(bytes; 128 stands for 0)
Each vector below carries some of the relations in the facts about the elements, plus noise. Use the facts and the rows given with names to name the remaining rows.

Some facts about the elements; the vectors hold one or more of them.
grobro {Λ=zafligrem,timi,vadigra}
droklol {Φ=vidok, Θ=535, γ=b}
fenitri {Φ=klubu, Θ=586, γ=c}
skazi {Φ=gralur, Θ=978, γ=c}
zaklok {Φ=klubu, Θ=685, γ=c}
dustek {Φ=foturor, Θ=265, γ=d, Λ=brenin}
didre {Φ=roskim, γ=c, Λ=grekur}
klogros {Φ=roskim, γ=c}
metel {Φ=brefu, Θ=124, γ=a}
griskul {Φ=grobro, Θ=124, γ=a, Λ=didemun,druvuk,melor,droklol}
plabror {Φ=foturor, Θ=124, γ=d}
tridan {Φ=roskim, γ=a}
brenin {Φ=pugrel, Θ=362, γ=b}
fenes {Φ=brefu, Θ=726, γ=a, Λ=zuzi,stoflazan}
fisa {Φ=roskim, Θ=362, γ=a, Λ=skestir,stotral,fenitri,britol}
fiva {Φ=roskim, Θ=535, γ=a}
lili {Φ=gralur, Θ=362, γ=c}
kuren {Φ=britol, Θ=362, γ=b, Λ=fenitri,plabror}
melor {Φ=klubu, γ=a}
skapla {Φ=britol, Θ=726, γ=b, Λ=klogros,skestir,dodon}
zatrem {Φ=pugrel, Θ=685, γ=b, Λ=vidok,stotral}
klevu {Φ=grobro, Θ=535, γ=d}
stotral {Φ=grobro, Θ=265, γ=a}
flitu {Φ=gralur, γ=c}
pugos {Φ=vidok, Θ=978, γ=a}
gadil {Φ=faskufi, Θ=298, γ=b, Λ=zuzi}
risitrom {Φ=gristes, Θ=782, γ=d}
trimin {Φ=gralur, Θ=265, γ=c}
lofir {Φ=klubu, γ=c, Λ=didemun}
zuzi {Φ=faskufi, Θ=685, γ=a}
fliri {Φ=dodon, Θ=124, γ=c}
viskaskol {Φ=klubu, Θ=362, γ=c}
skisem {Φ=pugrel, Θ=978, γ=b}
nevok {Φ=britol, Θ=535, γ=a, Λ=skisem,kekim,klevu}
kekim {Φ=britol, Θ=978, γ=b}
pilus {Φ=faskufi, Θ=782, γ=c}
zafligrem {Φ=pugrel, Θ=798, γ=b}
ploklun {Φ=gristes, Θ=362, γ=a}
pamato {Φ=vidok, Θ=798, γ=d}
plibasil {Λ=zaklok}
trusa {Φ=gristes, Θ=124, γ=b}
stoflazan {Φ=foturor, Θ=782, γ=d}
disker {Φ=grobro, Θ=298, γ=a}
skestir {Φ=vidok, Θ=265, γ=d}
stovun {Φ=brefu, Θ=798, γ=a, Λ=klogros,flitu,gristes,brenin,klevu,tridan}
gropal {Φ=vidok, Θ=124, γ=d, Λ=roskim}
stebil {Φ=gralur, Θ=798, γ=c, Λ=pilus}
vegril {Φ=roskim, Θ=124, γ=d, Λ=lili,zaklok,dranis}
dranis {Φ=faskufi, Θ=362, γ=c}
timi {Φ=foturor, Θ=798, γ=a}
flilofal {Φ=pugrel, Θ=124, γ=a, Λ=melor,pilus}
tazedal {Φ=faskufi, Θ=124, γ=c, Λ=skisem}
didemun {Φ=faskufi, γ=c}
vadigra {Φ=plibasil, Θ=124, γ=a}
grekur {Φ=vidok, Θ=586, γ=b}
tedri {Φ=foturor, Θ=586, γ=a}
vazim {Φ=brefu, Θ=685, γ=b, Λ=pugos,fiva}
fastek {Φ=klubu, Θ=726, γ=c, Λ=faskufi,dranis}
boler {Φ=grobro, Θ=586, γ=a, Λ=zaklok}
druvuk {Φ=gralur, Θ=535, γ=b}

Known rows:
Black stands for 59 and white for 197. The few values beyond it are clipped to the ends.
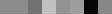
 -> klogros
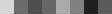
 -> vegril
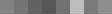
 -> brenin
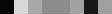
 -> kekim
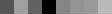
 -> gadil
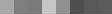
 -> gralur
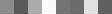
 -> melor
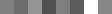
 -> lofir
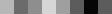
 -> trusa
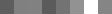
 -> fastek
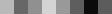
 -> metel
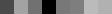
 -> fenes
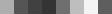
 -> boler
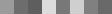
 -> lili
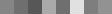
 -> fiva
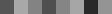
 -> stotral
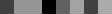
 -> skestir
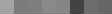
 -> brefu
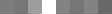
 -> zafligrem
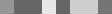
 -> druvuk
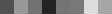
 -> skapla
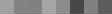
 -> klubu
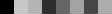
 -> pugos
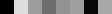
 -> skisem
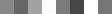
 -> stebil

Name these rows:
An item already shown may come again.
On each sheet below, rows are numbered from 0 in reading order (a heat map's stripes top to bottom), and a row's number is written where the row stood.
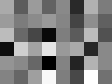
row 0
griskul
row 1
klubu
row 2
plibasil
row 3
skazi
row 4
grobro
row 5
stebil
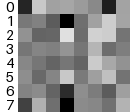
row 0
zuzi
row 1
kuren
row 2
druvuk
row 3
disker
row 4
klevu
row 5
fenitri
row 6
didre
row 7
dustek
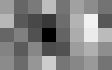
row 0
tedri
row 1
boler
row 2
nevok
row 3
grekur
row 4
didemun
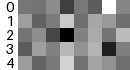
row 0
lofir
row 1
tedri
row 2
fisa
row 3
trimin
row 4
tedri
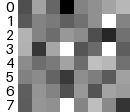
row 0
gadil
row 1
fastek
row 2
roskim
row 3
pilus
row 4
viskaskol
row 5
didre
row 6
stovun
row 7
zaklok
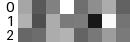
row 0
risitrom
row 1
flilofal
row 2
pamato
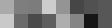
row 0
gralur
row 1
vegril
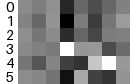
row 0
vidok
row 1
gropal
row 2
vidok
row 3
flitu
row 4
droklol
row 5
tazedal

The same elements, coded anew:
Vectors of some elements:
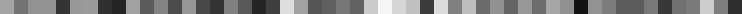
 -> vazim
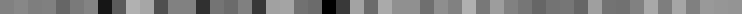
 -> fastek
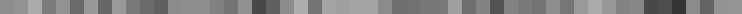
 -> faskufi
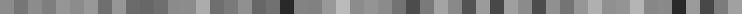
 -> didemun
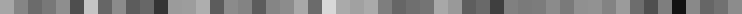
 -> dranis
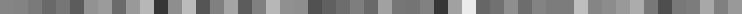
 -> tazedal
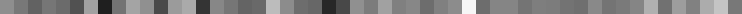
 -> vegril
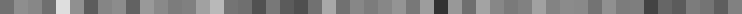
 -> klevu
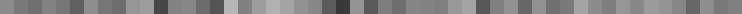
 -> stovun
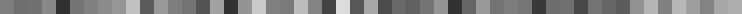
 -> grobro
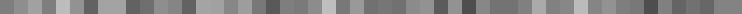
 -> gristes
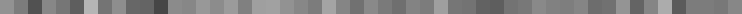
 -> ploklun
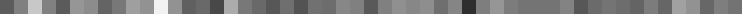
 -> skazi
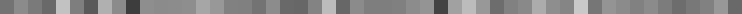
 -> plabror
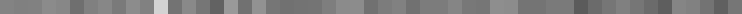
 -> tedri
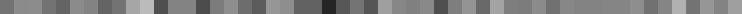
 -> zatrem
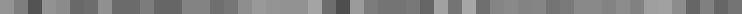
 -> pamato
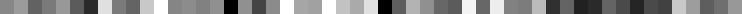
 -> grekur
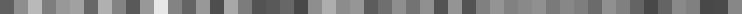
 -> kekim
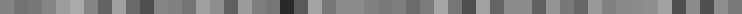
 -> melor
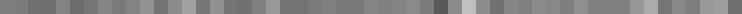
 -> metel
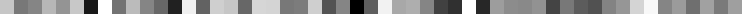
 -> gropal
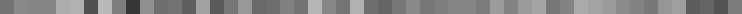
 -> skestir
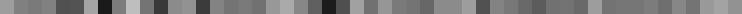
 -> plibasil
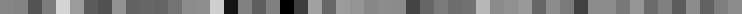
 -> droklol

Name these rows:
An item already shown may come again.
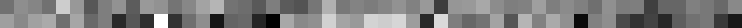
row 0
klevu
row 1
pugos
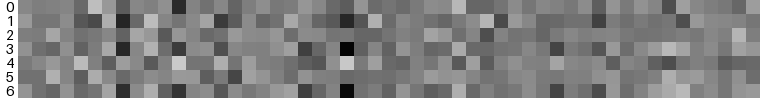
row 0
risitrom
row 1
boler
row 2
gralur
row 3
lofir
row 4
fenitri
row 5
trimin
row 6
lofir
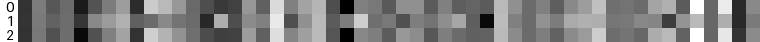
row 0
fenes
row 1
stoflazan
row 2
fenes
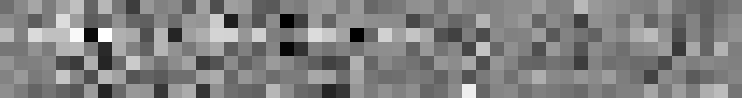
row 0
stotral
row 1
droklol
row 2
roskim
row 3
druvuk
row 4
boler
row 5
vidok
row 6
vegril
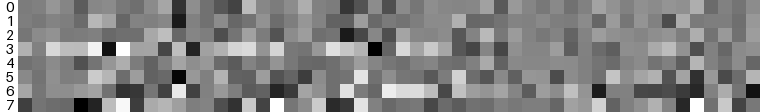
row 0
dustek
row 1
risitrom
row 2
skapla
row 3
roskim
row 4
disker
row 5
pilus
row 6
fiva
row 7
gadil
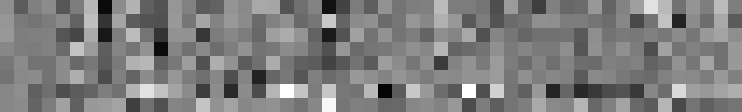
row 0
stebil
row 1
lili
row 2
plibasil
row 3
risitrom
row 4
nevok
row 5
zaklok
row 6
didre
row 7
brenin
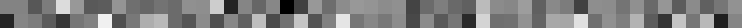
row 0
droklol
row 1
zuzi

